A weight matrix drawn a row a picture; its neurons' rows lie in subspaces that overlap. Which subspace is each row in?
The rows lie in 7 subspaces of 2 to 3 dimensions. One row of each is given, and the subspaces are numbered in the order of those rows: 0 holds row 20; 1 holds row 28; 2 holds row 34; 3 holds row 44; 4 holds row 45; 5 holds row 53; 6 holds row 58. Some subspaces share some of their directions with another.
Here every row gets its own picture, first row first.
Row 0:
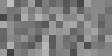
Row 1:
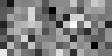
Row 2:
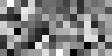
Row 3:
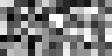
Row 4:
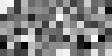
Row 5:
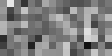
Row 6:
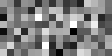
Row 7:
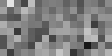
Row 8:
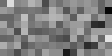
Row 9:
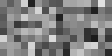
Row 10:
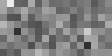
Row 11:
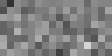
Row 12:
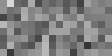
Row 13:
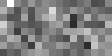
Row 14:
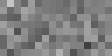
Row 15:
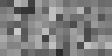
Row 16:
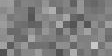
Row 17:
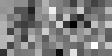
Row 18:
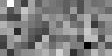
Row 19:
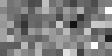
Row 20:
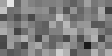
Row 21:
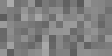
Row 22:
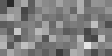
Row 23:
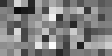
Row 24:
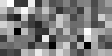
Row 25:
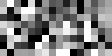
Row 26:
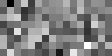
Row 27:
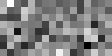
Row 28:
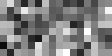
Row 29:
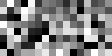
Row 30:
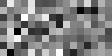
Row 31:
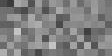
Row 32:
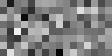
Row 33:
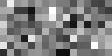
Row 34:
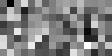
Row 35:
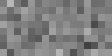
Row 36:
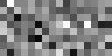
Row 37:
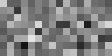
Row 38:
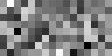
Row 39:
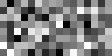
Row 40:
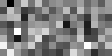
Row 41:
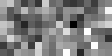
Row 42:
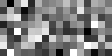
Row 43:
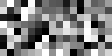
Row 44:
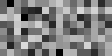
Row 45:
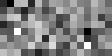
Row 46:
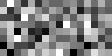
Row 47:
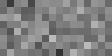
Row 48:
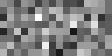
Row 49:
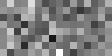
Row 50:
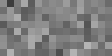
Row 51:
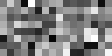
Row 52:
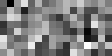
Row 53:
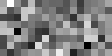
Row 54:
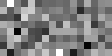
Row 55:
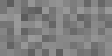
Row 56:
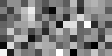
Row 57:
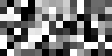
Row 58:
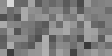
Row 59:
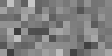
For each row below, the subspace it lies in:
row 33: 1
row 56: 4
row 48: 6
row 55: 3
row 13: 1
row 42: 5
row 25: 1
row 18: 2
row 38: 5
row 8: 1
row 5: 2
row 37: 0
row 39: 2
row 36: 0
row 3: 3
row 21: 6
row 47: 2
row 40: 2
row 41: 1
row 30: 3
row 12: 6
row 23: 4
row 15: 4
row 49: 2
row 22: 0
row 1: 4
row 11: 0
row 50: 0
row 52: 2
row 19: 1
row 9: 3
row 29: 5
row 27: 0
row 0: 6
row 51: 3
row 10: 4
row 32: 3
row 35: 5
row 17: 1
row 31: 4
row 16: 4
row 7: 3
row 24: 4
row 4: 0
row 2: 5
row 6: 6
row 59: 3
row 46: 2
